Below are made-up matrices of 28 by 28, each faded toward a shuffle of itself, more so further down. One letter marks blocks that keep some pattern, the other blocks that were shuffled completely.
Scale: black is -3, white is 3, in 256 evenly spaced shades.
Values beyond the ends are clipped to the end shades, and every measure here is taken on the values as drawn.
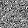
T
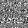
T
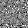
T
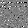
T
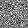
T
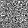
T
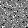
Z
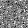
Z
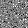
Z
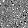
Z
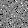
Z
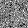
Z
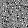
Z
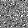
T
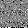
T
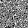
Z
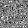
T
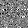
T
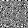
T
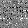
T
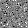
Z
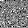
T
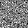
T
